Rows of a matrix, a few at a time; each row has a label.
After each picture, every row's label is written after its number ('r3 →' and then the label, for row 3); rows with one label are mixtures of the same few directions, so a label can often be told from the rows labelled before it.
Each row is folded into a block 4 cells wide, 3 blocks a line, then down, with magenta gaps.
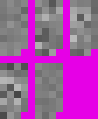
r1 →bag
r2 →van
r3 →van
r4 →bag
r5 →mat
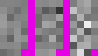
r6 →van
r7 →bag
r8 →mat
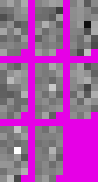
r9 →bag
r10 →bag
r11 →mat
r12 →van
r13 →mat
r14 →mat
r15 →mat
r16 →mat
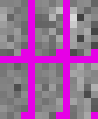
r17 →van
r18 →bag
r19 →van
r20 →mat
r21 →mat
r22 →mat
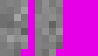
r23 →bag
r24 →mat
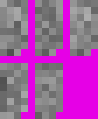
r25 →van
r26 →mat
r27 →van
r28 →van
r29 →bag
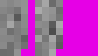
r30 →mat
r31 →mat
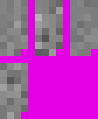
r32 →mat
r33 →van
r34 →mat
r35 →van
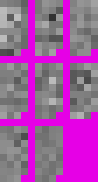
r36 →van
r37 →bag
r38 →mat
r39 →bag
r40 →bag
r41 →van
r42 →bag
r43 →mat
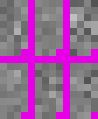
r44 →mat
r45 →van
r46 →bag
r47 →van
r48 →mat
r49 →bag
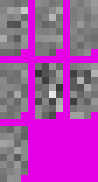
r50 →bag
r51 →bag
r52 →mat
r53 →mat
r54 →mat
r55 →van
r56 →bag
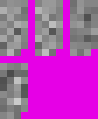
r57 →mat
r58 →mat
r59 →bag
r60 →bag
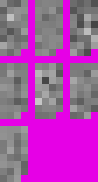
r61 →van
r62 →van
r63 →mat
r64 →bag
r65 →van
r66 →van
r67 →mat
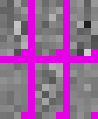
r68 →mat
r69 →bag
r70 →mat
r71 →van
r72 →mat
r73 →mat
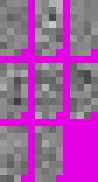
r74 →van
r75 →mat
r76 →mat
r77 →bag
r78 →bag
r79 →van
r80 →van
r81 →van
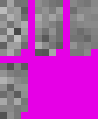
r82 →mat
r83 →van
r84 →van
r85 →bag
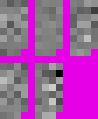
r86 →bag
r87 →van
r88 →bag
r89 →bag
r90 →bag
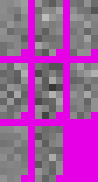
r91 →mat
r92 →van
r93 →bag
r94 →mat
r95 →mat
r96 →bag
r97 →bag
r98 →mat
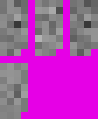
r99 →mat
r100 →van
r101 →mat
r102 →mat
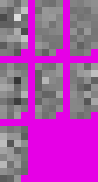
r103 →bag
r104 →van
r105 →mat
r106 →bag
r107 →van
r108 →bag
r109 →van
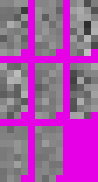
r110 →bag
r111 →van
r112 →mat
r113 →van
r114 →van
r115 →van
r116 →bag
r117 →van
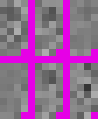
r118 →mat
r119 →van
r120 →bag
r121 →mat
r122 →van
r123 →mat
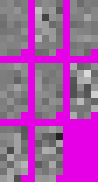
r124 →van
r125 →van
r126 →bag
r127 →mat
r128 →van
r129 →van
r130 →mat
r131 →bag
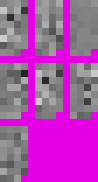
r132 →van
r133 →mat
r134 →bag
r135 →bag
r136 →van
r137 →bag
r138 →van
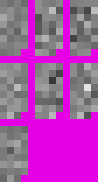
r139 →bag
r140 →van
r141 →van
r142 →mat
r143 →bag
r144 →mat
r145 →bag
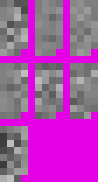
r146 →mat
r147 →bag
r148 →mat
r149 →bag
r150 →bag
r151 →van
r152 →van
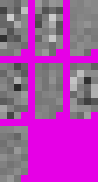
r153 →van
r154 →bag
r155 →mat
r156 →mat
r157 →mat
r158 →bag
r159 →van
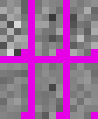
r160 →mat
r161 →bag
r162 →van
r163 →bag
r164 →mat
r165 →mat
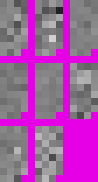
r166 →mat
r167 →bag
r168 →mat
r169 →mat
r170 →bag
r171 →van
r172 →mat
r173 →mat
